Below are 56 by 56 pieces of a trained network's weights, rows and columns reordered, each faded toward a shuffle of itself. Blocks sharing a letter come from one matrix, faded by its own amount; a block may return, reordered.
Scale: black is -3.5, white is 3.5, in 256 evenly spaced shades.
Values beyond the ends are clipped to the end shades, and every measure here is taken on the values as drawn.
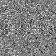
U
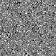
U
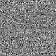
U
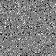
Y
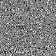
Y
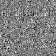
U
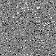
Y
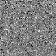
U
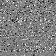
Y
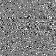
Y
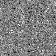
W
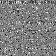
Y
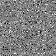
Y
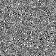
W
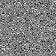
Y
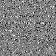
Y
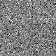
W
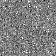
W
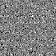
U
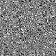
U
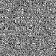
U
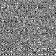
U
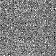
W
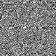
U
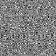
U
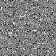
Y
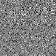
U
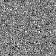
W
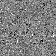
W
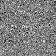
W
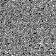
W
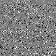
Y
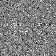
W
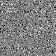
Y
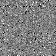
W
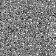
W
